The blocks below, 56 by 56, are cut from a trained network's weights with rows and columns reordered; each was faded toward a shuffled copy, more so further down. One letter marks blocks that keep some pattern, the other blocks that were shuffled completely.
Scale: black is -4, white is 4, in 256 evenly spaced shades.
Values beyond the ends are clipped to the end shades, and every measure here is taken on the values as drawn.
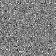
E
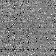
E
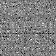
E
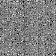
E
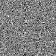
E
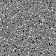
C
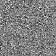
E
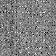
E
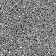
C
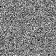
E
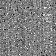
E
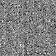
E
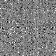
E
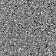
E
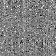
E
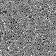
C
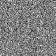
E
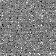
E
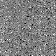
E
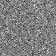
C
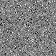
C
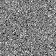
E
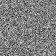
E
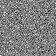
C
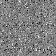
E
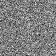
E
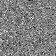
C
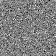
C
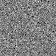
E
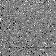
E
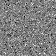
C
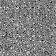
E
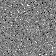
C
